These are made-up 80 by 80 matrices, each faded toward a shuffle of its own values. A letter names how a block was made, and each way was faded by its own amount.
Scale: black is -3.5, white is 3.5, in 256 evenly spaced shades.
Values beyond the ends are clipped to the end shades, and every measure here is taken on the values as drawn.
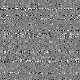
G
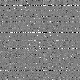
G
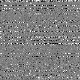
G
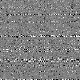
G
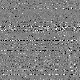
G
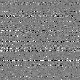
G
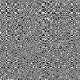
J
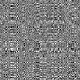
J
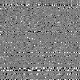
G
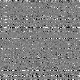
G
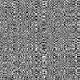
J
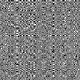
J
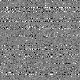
G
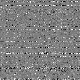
G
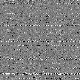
G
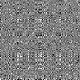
J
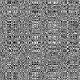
J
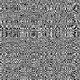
J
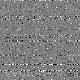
G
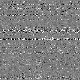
G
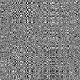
J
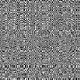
J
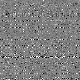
G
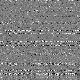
G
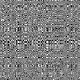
J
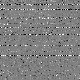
G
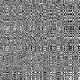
J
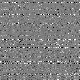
G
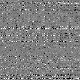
G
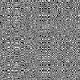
J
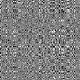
J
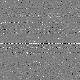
G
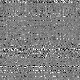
G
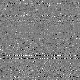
G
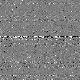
G
